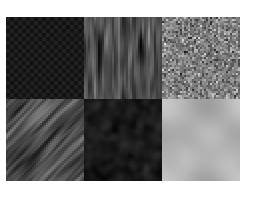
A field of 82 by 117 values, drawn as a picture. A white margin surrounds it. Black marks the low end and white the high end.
It is made of 2 by 3 panels. Panel 1,1: very low, checkered, faint in contrast. Panel 1,2: low, streaked downward. Panel 1,3: middling, fine-grained, strong in contrast. Panel 2,1: low, slanting up to the right. Panel 2,2: very low, blotchy, faint in contrast. Panel 2,3: high, smooth, faint in contrast.
